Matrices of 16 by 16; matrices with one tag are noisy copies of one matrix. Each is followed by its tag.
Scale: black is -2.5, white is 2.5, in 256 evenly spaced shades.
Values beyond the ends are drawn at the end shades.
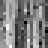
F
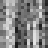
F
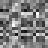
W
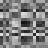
W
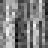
F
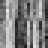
F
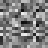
W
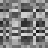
W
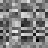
W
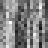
F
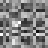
W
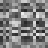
W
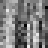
F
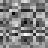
W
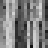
F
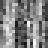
F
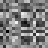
W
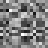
W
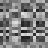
W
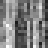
F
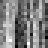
F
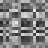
W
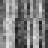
F
